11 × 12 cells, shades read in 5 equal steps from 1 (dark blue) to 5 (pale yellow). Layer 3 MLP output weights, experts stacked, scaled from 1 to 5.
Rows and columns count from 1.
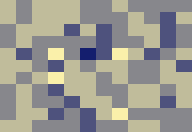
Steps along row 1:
down up same same down same up down same same same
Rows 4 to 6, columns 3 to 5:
3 3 3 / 3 5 3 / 3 2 4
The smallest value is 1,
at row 5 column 6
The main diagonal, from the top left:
4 3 4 3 3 3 3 3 4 3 3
